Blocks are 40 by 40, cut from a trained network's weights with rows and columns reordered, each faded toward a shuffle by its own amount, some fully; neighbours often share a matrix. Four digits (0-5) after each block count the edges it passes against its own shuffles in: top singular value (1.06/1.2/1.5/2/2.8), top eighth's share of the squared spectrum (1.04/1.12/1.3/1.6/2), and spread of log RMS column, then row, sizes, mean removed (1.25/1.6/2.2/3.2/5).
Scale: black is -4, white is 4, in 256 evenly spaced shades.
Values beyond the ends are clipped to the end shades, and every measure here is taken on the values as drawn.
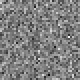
0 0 0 0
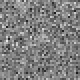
2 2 1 0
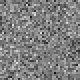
0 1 0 0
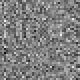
3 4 2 0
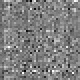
2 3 0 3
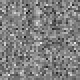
3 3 0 2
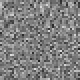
3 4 1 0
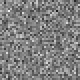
0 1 0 0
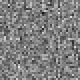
2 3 1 0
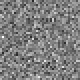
2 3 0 0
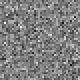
0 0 0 0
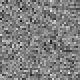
2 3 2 1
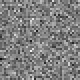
0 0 0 0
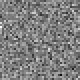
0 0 0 0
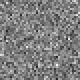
2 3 0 0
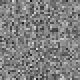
3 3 1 1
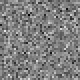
1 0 0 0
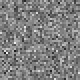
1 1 0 0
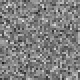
1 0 0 0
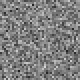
0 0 0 0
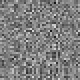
3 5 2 1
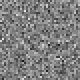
3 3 1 0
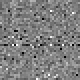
3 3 0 1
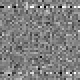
3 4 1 2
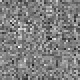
2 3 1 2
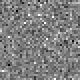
1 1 0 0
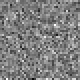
2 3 0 1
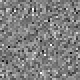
1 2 0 0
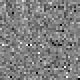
2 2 0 1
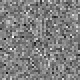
1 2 0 1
